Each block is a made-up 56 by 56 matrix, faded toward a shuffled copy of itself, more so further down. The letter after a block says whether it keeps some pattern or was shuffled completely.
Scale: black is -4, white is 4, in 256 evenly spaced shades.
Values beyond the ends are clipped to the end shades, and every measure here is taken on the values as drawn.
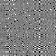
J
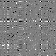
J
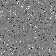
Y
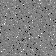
Y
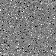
Y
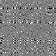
J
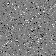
Y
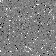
Y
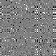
J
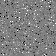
Y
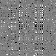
J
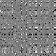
J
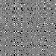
J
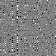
J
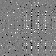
J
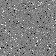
Y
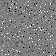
Y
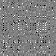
J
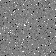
Y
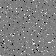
Y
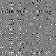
J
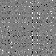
J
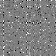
J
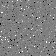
Y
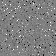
Y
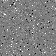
Y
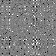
J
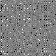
J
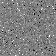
Y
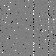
J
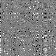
J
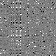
J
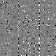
J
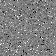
Y
